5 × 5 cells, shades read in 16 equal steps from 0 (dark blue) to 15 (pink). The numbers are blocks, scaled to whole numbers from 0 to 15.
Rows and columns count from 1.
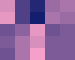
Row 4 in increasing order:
7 7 7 10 13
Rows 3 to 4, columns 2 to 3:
8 14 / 10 13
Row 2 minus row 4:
7 -6 -13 3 2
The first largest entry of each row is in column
1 1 3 3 3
